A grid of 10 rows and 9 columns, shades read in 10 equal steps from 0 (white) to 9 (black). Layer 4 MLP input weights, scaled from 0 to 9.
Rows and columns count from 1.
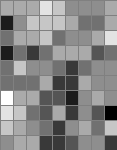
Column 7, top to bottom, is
4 5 4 3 5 3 4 4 3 4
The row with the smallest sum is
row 1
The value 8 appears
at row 2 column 1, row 4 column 1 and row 7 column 6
